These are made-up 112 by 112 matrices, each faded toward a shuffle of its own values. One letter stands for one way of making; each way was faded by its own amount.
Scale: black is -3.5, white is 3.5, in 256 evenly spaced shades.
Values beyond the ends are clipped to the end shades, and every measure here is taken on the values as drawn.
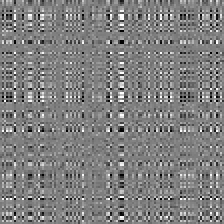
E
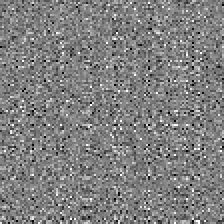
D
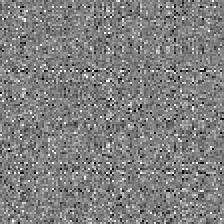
D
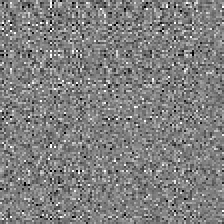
D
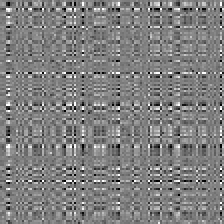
E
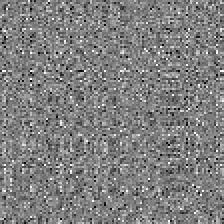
D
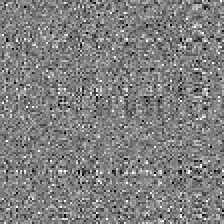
D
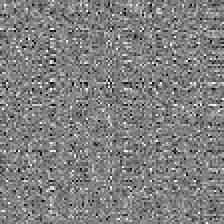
D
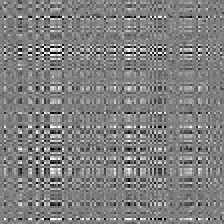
E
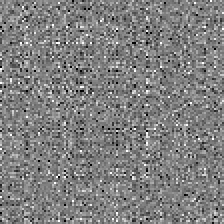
D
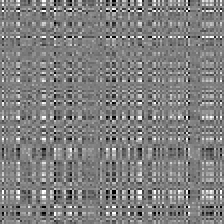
E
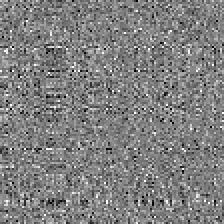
D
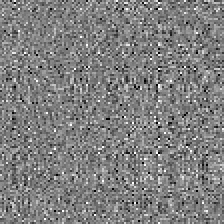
D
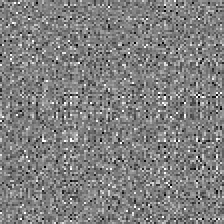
D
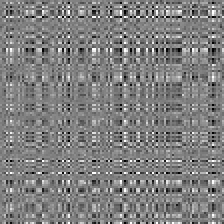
E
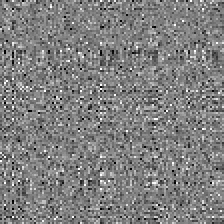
D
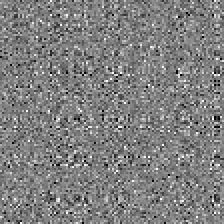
D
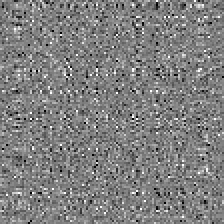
D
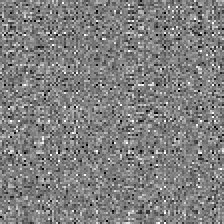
D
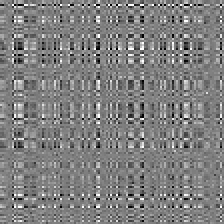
E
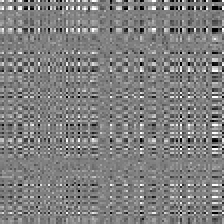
E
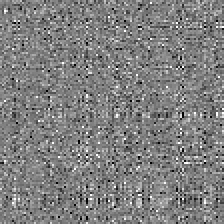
D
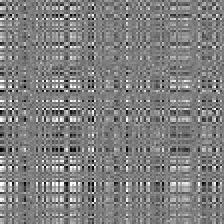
E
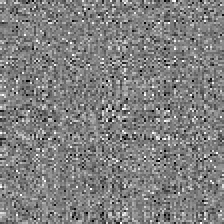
D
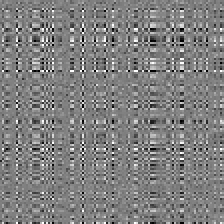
E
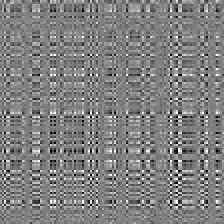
E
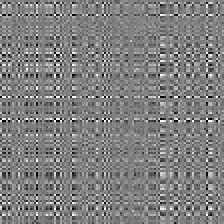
E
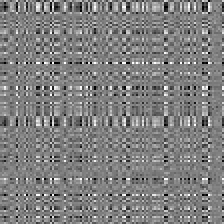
E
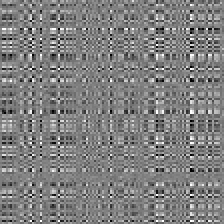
E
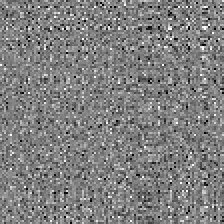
D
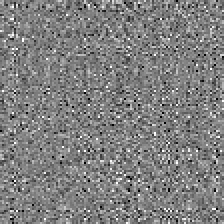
D
